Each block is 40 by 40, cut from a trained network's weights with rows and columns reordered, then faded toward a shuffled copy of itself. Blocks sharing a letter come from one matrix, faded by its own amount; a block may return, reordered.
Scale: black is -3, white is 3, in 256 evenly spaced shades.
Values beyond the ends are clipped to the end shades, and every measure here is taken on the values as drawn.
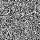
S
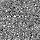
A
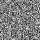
S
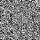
S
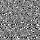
A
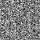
S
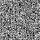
S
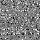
A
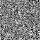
S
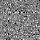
A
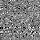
A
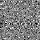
A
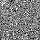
A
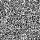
S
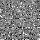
A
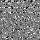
A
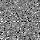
A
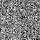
S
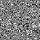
A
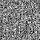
S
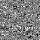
A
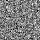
S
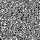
S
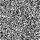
S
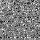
A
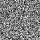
S
